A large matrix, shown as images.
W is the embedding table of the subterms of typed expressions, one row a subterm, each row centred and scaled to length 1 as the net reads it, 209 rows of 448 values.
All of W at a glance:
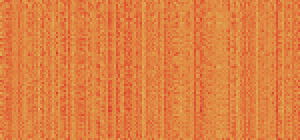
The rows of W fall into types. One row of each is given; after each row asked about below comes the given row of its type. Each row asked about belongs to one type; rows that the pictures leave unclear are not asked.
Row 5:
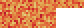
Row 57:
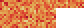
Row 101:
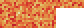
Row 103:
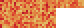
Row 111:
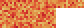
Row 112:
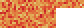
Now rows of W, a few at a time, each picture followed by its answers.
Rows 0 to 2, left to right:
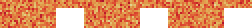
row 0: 5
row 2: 57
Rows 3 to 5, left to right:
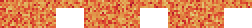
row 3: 5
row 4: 103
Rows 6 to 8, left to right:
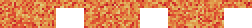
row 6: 101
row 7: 101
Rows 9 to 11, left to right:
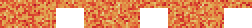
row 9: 101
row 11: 101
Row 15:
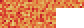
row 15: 5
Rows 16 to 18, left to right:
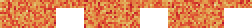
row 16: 112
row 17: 103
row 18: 57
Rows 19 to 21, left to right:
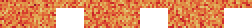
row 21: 5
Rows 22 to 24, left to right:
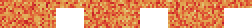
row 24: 112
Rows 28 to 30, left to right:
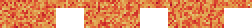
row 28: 111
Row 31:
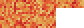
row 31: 103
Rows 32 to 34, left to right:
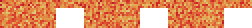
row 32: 101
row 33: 101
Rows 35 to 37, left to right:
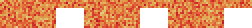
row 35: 101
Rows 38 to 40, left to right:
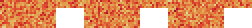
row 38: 103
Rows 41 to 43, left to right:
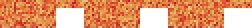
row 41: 103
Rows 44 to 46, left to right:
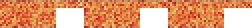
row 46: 57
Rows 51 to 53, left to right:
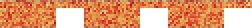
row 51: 57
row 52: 103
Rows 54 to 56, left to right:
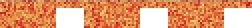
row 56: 5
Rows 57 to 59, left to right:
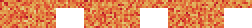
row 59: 5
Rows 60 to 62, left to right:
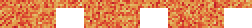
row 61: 101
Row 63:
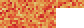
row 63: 112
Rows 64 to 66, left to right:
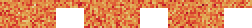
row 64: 5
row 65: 5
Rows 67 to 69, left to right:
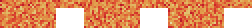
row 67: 101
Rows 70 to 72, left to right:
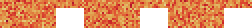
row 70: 111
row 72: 5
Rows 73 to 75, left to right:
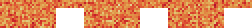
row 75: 103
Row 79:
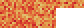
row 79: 101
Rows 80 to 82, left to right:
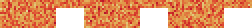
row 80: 112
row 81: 112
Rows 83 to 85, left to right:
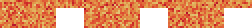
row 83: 57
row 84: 101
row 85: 5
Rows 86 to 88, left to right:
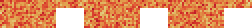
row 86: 103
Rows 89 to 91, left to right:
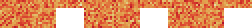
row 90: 103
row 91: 57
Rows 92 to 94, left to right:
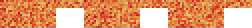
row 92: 5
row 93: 57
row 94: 112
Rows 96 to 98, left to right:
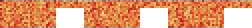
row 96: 103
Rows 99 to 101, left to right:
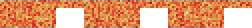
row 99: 101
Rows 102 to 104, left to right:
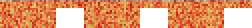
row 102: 5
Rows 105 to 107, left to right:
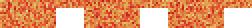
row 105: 112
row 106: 111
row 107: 112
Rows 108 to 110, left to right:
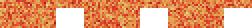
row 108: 57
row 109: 101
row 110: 111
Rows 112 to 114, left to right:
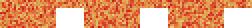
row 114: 103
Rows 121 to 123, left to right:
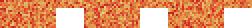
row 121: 5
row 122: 101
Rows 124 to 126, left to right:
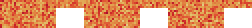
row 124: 103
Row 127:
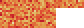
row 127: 111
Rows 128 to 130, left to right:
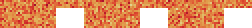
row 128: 103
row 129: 5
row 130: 57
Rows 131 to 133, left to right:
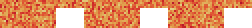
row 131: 101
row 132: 112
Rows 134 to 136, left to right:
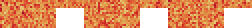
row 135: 103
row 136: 103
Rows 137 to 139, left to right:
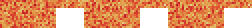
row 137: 111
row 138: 112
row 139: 112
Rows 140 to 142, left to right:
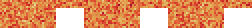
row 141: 103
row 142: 101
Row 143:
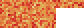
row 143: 101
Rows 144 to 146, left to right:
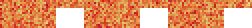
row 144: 103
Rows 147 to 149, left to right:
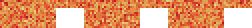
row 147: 57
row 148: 5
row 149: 57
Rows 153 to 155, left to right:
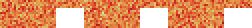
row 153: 112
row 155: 57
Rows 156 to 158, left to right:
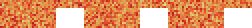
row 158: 5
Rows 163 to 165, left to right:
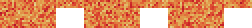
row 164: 111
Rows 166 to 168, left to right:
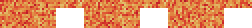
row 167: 101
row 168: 5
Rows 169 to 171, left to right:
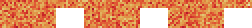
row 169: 111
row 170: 101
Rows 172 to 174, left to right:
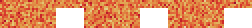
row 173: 57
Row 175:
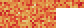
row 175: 5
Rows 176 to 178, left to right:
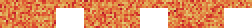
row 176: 101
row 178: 111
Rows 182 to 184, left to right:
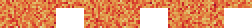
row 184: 103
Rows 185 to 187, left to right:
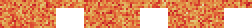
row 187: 5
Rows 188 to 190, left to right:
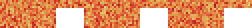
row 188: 5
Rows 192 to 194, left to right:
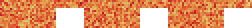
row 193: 5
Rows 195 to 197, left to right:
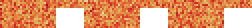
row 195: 103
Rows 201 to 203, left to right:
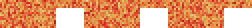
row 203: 101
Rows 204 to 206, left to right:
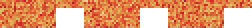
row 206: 101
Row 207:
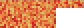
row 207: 5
